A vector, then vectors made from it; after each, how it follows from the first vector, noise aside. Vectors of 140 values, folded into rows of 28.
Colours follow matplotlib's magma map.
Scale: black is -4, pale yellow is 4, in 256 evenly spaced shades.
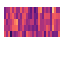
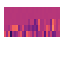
partly zeroed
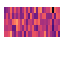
sign-scrambled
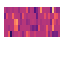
partly zeroed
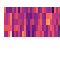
reversed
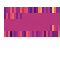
partly zeroed
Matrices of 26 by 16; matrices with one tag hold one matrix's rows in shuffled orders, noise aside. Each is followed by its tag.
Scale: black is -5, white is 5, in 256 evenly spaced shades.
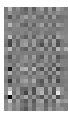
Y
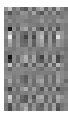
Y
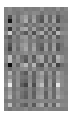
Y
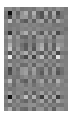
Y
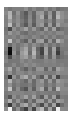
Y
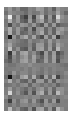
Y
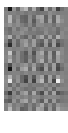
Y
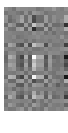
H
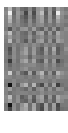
Y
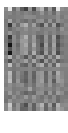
Y
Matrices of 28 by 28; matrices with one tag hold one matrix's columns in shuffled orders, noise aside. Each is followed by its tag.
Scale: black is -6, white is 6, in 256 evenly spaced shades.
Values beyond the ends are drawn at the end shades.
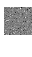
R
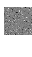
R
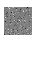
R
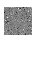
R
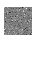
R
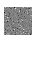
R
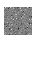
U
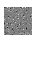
U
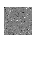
R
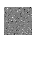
R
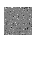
U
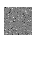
R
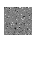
U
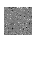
U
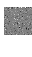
U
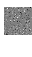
R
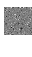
U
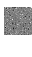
U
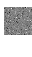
R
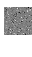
R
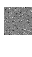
R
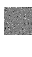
U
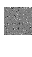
U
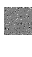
U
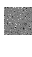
U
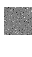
R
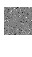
R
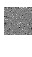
U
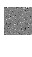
U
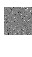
R
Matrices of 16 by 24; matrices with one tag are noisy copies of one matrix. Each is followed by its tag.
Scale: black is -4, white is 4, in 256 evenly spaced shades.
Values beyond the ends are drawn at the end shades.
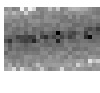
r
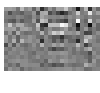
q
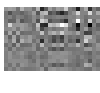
q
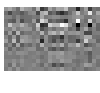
q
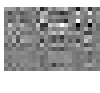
q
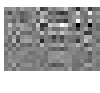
q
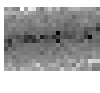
r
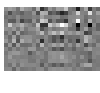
q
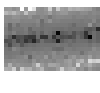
r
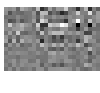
q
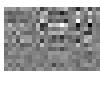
q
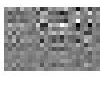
q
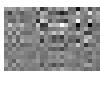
q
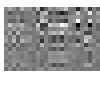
q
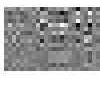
q
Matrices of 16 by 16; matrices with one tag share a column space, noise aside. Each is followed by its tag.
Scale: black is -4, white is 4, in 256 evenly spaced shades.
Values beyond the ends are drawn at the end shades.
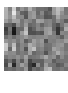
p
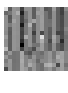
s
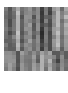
s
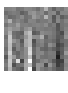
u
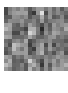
p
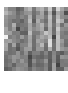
s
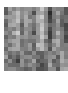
s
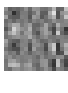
p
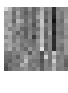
s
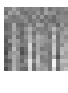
u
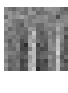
u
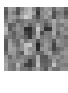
p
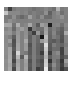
u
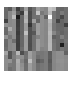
s
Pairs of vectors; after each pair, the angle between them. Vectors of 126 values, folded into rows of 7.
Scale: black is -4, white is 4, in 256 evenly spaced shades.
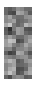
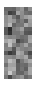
nearly parallel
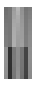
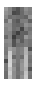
nearly opposite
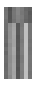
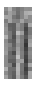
nearly opposite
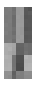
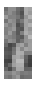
nearly opposite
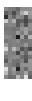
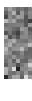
partly aligned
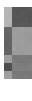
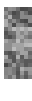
partly aligned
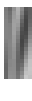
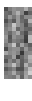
partly aligned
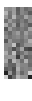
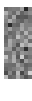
partly aligned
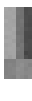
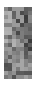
partly aligned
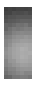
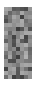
orthogonal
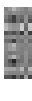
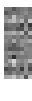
nearly opposite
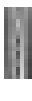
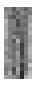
nearly opposite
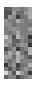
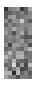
partly aligned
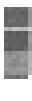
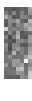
partly aligned
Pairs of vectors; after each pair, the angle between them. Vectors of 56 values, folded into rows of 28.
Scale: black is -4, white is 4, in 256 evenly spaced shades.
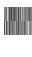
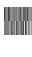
orthogonal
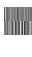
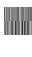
nearly parallel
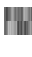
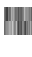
nearly parallel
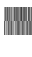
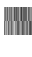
nearly parallel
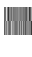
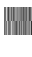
nearly parallel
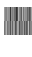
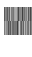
partly opposed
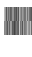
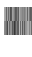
nearly parallel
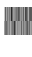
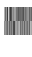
partly aligned
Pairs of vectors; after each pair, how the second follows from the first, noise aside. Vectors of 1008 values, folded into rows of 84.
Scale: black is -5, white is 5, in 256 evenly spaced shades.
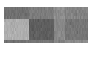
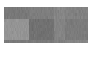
shrunk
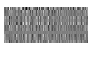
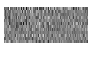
sign-scrambled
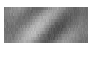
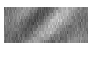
reversed
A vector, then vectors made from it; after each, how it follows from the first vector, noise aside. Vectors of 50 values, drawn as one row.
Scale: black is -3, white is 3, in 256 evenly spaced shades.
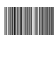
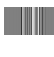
partly zeroed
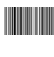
copied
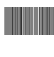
partly zeroed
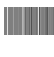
partly zeroed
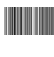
copied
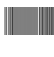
partly zeroed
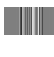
partly zeroed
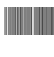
partly zeroed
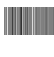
partly zeroed
